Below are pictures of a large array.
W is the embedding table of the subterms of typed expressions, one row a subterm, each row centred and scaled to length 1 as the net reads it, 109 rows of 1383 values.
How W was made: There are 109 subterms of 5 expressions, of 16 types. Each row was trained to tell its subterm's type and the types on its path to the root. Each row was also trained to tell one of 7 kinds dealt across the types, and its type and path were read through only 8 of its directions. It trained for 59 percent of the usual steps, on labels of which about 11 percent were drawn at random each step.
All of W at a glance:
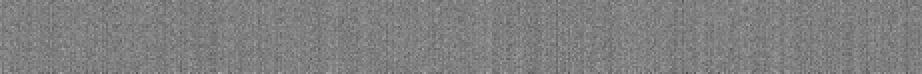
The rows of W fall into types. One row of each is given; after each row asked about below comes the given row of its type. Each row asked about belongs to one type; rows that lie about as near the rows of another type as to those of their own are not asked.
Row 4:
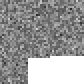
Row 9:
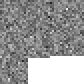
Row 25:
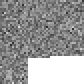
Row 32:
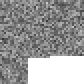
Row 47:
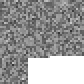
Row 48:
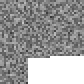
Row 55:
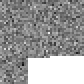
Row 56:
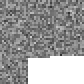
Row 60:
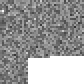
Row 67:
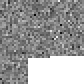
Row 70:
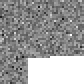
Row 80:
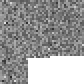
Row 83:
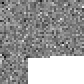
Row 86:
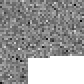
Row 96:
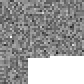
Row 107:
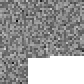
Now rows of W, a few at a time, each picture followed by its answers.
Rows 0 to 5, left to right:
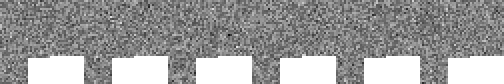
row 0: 107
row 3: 4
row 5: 70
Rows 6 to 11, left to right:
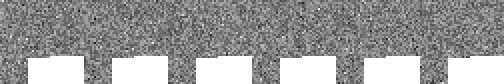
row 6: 107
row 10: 70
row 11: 25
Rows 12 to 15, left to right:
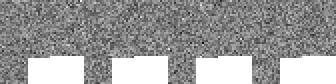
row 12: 60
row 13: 25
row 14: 70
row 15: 55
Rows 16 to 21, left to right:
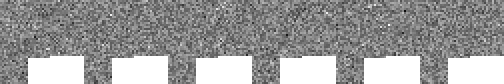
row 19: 25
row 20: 47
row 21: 56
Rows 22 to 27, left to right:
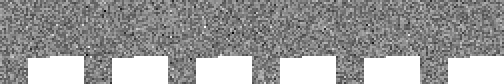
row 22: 107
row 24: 80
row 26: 86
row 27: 55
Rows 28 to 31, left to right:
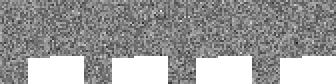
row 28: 32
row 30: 86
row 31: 55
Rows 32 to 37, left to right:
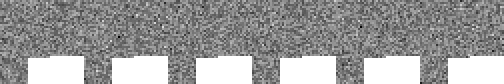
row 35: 56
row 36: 107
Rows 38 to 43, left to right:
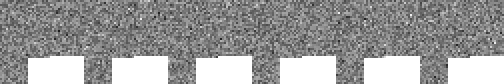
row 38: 47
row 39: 96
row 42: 60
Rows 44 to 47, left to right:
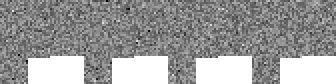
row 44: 56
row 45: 56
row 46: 80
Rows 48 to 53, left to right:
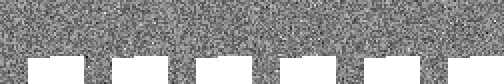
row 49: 4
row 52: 4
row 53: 25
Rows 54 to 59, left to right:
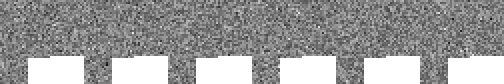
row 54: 48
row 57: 55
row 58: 56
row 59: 60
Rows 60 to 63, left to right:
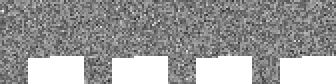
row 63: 47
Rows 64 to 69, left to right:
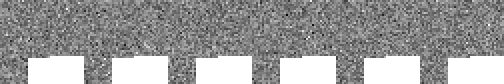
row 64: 107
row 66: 96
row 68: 60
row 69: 25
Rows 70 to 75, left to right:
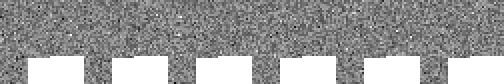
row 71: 9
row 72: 80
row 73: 56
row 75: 47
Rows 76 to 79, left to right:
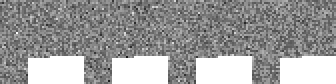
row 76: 86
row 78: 4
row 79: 32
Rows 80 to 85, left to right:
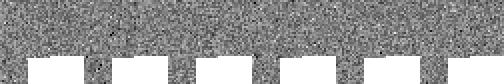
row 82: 96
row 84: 55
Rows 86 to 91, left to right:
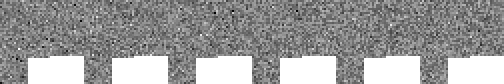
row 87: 80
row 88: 80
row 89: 4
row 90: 4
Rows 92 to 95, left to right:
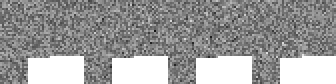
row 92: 32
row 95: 60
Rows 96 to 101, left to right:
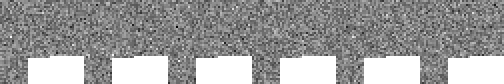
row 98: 83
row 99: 60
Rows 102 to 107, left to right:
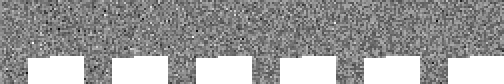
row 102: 107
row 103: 96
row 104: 86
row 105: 96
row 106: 32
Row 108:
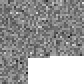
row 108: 96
